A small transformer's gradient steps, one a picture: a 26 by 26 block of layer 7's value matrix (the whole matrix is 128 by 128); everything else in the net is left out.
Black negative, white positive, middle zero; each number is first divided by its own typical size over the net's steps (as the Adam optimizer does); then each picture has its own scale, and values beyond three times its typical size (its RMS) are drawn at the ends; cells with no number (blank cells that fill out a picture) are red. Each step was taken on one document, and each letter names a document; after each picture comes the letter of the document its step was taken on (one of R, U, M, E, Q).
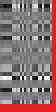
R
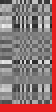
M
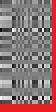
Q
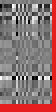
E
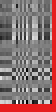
R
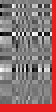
M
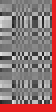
Q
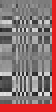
R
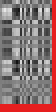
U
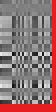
Q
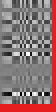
U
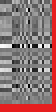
E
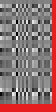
E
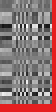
R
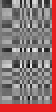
U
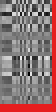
U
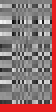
Q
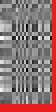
M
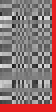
Q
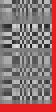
U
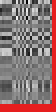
R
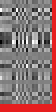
M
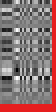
R
